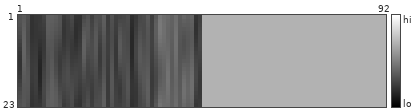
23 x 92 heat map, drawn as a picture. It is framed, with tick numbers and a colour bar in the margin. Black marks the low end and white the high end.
The table splits into one row of 2 panels. Panel 1,1: low, streaked downward. Panel 1,2: high, flat.
